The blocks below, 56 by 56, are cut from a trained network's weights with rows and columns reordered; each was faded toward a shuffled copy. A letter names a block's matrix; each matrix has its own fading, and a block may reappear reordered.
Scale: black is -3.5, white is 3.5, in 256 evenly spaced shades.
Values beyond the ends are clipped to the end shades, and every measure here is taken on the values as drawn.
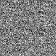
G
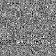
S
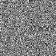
S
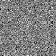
S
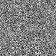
G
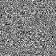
S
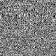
S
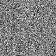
G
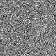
S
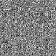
S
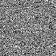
G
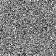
G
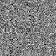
S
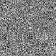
S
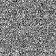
G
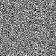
S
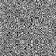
S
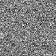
G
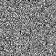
G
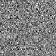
S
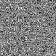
G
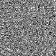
G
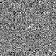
S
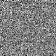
G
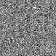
S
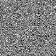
G
